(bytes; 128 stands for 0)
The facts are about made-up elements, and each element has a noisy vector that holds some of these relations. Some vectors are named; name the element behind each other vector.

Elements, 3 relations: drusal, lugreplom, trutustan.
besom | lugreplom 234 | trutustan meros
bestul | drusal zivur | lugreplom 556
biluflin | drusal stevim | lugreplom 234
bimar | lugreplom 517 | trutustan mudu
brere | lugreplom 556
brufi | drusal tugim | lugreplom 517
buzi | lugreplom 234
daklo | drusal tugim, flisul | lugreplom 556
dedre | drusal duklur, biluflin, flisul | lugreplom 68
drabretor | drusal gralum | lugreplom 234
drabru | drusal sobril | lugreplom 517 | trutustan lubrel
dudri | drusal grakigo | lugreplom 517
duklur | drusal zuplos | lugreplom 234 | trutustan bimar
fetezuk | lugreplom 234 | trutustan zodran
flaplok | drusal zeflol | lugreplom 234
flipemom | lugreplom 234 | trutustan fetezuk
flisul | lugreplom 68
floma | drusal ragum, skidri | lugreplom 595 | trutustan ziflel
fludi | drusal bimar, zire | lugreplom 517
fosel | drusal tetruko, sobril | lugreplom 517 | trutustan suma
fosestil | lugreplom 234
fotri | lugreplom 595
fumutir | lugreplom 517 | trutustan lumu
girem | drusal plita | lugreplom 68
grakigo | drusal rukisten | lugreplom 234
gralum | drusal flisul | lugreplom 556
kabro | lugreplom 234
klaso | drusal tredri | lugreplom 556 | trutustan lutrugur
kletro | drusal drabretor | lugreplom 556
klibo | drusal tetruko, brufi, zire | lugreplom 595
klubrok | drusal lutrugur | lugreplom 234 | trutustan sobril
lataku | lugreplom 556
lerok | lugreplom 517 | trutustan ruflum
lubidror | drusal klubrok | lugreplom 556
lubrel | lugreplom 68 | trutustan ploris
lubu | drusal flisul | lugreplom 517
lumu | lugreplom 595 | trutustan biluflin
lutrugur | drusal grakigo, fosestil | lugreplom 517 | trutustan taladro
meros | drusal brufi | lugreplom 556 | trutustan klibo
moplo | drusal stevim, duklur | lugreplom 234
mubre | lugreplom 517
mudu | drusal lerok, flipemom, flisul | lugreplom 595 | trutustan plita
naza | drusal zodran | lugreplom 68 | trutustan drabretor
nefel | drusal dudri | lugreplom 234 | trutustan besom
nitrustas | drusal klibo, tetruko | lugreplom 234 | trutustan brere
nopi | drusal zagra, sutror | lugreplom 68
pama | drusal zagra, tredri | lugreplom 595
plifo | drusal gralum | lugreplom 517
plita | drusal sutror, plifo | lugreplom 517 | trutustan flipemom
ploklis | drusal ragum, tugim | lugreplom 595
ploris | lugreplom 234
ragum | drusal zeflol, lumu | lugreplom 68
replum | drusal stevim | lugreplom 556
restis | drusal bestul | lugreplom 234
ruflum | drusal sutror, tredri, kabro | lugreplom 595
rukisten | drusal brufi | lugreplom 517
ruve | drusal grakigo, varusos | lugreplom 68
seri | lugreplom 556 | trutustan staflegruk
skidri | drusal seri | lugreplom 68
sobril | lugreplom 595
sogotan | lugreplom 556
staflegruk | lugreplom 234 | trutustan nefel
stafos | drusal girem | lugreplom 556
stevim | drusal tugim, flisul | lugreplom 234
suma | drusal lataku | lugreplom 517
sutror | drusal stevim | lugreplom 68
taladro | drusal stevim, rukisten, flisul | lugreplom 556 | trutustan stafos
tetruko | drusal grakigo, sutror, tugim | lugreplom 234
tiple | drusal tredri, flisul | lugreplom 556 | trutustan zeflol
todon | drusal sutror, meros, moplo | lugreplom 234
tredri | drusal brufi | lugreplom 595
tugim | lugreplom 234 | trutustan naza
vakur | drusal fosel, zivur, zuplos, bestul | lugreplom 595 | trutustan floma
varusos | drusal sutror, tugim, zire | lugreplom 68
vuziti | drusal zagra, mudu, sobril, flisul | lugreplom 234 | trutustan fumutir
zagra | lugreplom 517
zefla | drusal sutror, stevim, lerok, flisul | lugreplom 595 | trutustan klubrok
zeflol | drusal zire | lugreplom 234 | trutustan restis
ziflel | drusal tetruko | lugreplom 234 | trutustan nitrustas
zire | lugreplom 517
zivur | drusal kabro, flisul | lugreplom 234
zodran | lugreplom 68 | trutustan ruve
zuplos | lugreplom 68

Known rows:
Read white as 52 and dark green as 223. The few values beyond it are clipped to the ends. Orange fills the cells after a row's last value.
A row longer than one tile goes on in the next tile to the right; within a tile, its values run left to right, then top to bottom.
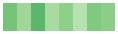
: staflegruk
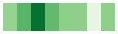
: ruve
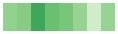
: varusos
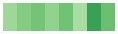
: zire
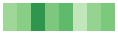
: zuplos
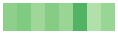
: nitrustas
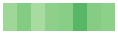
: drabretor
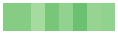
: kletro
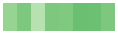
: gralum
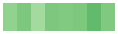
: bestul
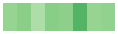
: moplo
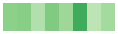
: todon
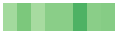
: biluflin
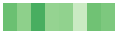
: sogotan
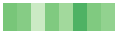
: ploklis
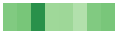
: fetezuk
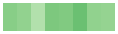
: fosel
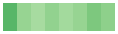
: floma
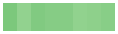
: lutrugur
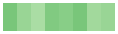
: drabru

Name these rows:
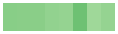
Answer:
nefel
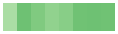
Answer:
flipemom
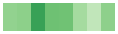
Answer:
girem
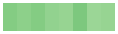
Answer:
flaplok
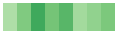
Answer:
sutror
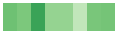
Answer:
brere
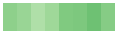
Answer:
duklur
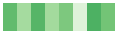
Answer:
seri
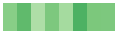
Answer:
klibo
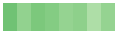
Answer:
fludi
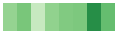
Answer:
sobril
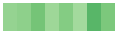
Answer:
fosestil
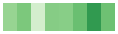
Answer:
tredri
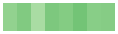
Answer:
plifo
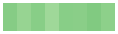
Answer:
klubrok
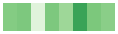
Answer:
mudu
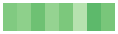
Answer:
bimar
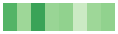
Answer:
suma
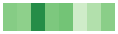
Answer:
ragum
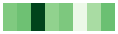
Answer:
zodran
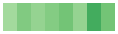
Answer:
zagra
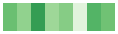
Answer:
lataku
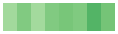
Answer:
brufi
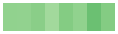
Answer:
zeflol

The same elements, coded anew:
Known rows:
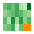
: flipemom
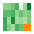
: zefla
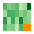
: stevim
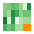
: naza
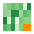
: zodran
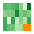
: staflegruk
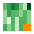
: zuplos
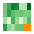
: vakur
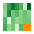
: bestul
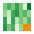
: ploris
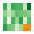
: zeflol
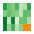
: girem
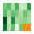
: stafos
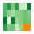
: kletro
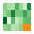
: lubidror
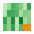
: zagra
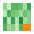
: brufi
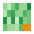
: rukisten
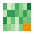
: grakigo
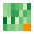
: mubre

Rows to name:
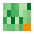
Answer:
lerok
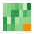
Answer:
fotri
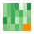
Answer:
vuziti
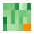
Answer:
todon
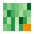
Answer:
flisul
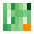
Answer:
floma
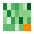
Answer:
tugim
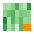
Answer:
meros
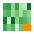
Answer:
gralum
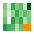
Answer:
lumu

